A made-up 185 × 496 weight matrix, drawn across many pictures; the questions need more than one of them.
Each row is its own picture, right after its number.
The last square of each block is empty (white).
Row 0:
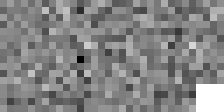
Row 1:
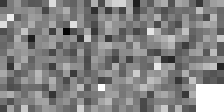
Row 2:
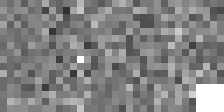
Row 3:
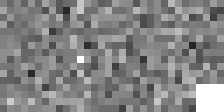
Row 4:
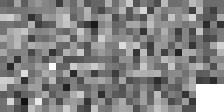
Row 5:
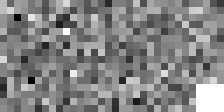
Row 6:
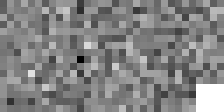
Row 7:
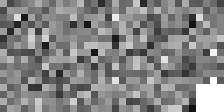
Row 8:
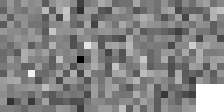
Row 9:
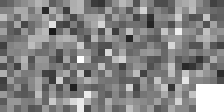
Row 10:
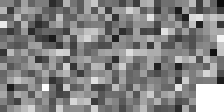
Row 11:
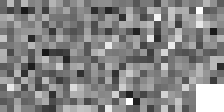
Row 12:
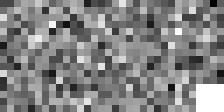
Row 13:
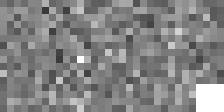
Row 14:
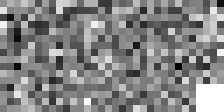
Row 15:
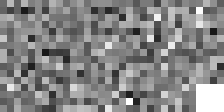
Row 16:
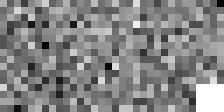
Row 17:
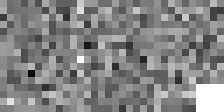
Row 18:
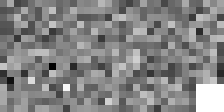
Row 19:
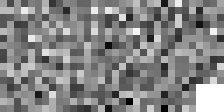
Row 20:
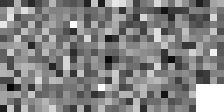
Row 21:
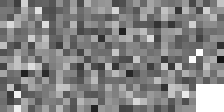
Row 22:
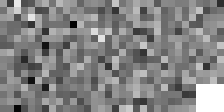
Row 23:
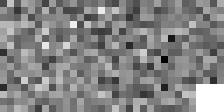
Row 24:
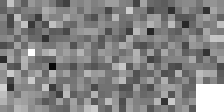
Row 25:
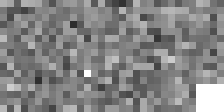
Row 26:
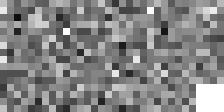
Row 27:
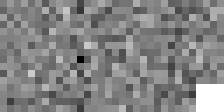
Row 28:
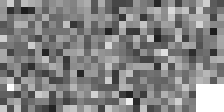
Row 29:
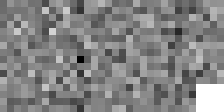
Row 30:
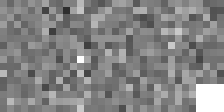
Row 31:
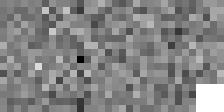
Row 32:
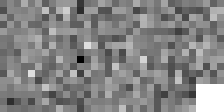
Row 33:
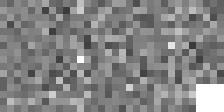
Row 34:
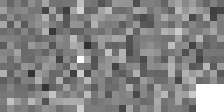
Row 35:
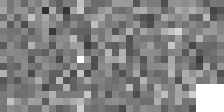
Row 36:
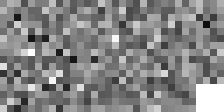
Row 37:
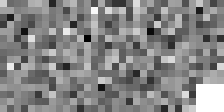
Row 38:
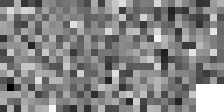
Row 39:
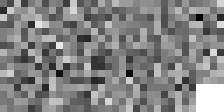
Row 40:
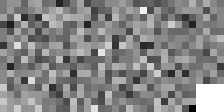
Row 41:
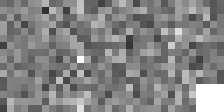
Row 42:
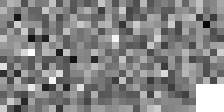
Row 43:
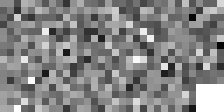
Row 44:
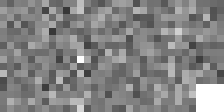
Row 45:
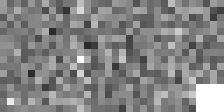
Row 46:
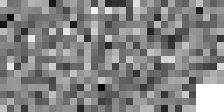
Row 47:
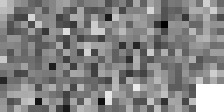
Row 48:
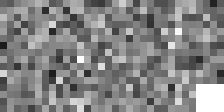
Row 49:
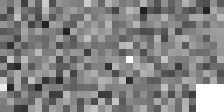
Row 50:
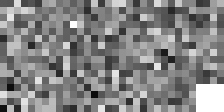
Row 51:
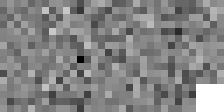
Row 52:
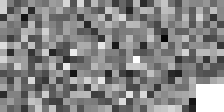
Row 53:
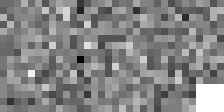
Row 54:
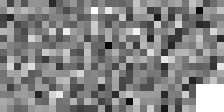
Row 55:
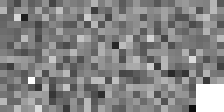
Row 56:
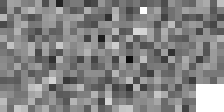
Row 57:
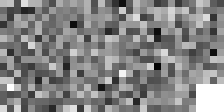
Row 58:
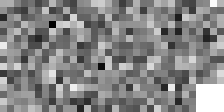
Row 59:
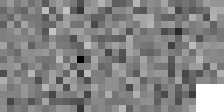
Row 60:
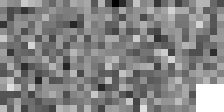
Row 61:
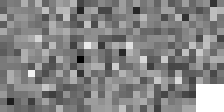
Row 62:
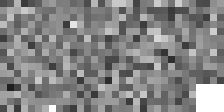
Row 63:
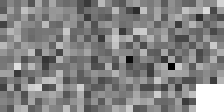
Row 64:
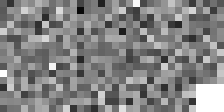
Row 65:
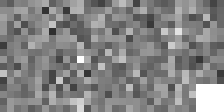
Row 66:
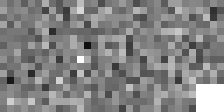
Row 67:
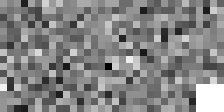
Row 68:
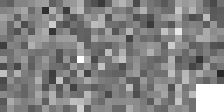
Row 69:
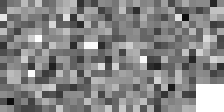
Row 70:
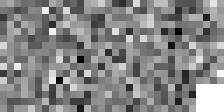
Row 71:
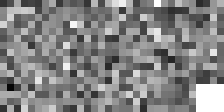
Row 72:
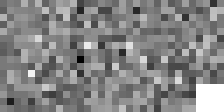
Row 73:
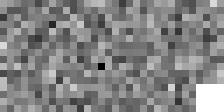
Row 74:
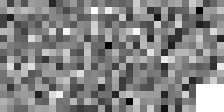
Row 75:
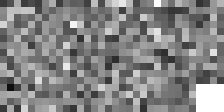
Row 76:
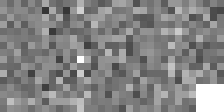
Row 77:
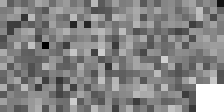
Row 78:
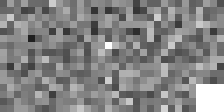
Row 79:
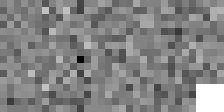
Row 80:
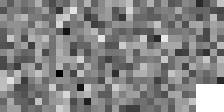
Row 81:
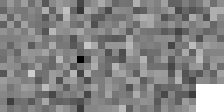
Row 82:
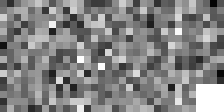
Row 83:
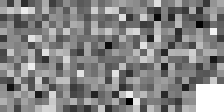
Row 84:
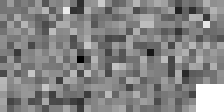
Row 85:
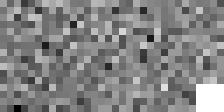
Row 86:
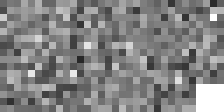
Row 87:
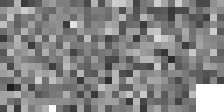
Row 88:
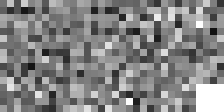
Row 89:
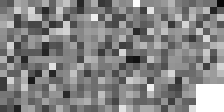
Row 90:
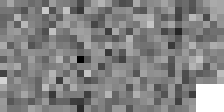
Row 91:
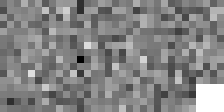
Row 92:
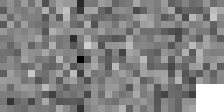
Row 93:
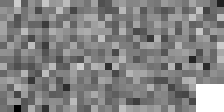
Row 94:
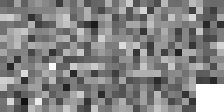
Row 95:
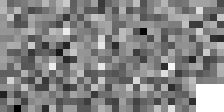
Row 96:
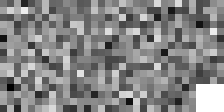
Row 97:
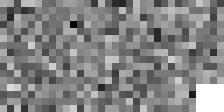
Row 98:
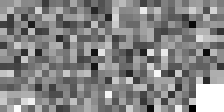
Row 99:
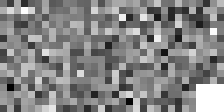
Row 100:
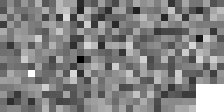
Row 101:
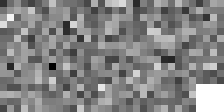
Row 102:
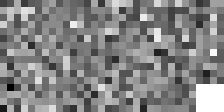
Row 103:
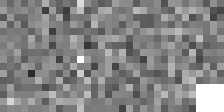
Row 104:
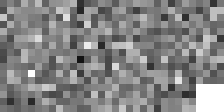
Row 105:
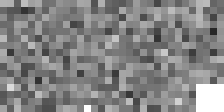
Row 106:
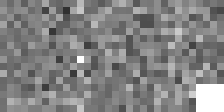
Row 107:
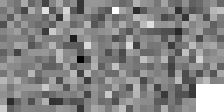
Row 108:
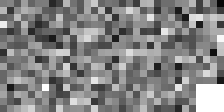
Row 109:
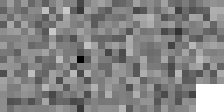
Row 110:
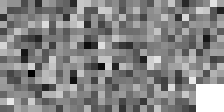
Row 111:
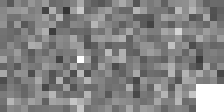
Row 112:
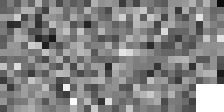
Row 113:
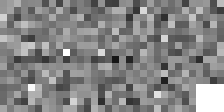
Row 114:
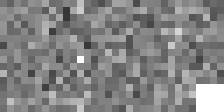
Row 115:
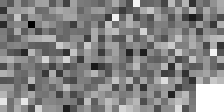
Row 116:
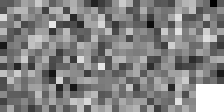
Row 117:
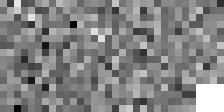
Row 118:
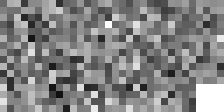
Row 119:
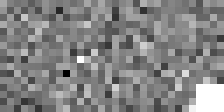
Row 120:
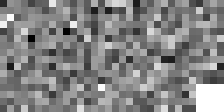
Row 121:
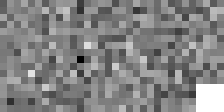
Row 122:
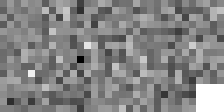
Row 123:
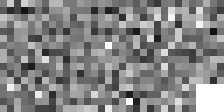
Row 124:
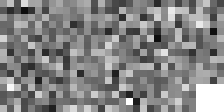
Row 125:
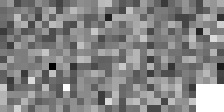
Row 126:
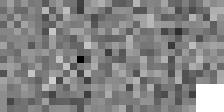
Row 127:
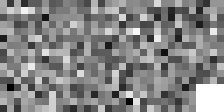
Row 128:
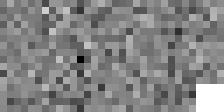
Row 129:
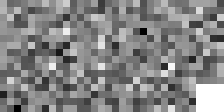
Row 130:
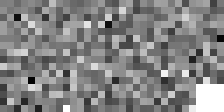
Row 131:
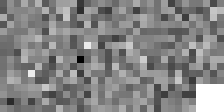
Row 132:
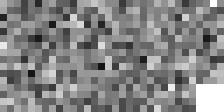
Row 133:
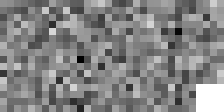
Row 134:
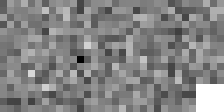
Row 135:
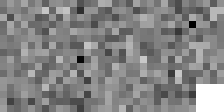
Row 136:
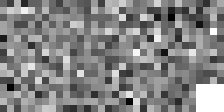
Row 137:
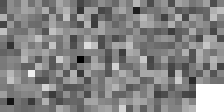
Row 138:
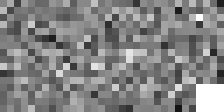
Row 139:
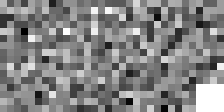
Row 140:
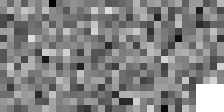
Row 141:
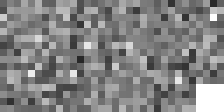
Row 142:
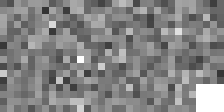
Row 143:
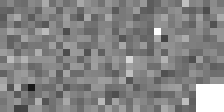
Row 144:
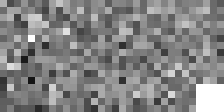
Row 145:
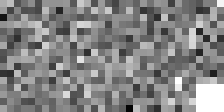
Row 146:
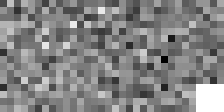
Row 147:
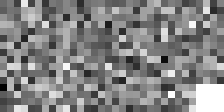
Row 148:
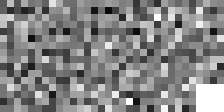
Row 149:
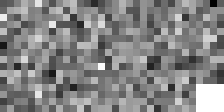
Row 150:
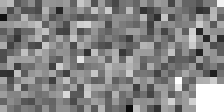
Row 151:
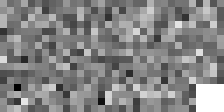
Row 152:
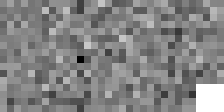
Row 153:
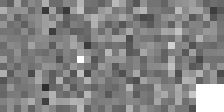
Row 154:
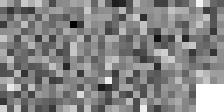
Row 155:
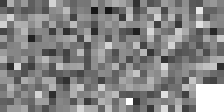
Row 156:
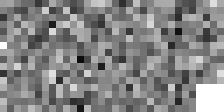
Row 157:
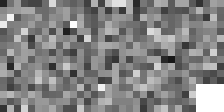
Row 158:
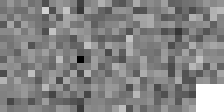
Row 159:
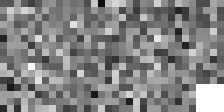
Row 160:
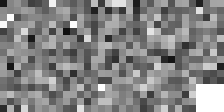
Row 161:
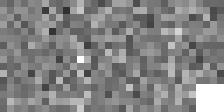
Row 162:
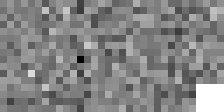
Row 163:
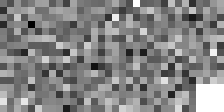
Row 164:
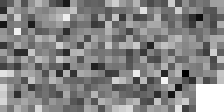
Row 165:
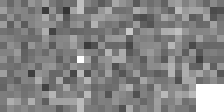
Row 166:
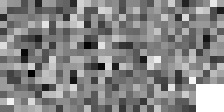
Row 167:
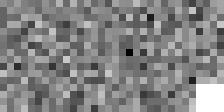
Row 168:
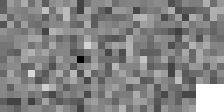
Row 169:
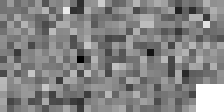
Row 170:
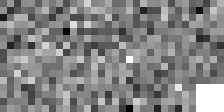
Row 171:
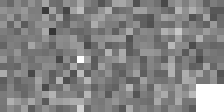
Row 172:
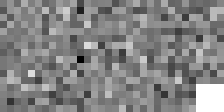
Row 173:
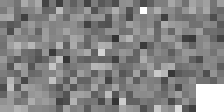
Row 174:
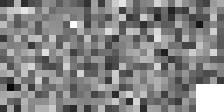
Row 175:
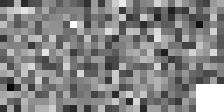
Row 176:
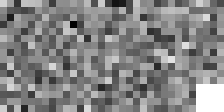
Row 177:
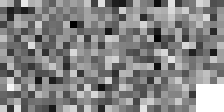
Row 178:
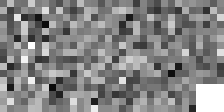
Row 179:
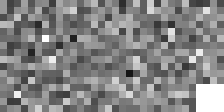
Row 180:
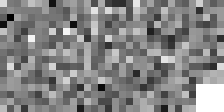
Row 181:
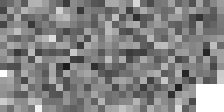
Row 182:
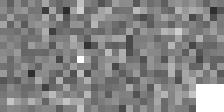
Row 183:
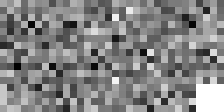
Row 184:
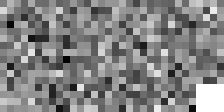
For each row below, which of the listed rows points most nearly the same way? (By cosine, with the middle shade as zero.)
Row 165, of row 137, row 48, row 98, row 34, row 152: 34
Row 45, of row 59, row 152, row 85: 85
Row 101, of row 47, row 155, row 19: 155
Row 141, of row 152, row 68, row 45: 152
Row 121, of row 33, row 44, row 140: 140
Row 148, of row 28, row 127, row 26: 28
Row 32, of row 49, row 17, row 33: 49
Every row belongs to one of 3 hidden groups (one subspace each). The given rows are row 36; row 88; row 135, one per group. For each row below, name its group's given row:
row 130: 36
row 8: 135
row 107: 135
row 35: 135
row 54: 88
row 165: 135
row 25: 88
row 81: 135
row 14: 36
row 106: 135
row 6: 135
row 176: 88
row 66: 135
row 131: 135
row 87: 88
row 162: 135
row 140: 88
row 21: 36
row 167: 36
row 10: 36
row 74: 88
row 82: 135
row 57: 88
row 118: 36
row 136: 88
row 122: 135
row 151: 36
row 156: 135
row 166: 135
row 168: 135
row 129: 36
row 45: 135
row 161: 135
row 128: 135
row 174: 88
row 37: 88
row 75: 88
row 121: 135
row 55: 36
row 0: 135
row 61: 135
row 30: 135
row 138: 36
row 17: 135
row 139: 88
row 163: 36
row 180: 88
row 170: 36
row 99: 88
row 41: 135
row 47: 36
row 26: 36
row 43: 36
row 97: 88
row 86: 135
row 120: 88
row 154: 88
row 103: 135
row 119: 36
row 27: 135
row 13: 135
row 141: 135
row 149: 135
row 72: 135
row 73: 135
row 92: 135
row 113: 36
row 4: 36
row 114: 135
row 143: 36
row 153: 135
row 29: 135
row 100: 135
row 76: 135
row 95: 36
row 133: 135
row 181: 36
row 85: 36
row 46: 88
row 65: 135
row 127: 88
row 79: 135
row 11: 88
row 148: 88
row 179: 36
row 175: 88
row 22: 36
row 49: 36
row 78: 88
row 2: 135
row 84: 135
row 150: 36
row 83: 88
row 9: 135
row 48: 135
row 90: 135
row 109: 135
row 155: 88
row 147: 36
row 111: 135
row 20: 88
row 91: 135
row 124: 88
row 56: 36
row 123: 88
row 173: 36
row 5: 36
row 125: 36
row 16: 36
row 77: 36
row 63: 36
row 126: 135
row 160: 88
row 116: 135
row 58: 135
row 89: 36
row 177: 88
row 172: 135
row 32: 135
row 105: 88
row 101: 88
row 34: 135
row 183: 36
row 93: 36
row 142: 135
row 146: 36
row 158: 135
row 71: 88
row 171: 135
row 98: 36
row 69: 135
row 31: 135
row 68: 135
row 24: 36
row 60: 88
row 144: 36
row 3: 135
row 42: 36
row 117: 36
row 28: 88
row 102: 88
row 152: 135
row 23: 36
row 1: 88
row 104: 135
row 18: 36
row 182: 135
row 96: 88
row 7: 36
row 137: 135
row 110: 135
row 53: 135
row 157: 88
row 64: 36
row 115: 36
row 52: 36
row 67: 36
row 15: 88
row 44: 135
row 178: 36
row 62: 88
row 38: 88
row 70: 135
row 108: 36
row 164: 36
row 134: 135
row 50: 88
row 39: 36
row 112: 36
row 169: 135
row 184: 36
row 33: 135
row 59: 135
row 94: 36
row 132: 135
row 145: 36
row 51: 135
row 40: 36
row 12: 135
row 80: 36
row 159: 88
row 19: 88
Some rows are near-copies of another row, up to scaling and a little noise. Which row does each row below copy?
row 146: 23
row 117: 22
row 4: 94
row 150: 145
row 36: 42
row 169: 84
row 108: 10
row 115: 163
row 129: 95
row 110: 166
